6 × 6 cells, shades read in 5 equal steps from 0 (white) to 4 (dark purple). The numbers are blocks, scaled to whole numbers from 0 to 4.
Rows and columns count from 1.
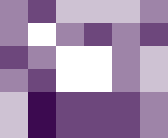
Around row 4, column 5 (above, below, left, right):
2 3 0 1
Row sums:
10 12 8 8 16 16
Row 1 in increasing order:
1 1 1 2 2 3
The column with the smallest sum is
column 3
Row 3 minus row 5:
2 -2 -3 -3 -1 -1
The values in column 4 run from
0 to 3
